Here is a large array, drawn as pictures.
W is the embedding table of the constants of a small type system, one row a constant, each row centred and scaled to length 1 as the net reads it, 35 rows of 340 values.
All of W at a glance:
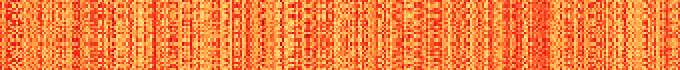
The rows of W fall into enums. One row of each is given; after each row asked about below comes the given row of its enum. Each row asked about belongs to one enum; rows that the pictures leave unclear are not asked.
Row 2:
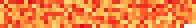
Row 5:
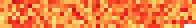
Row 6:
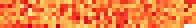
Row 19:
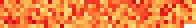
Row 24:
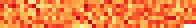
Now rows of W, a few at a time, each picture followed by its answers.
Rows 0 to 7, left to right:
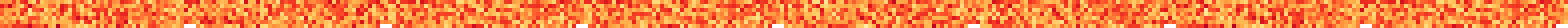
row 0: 6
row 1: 19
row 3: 2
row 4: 24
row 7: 2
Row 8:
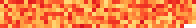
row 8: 2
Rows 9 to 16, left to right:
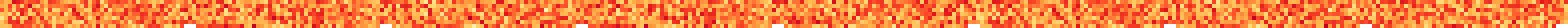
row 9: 5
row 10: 6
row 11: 24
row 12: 6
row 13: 19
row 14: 5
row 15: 24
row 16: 2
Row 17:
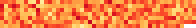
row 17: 24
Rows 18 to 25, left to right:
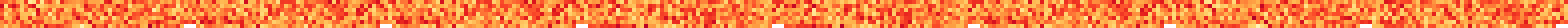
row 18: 24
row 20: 19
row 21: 6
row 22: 6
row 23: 19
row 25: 5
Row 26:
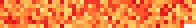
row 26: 19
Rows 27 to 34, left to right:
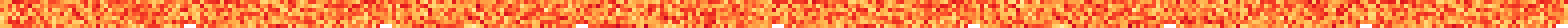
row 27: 5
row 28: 2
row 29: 24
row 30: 6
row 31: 2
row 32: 24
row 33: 19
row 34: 2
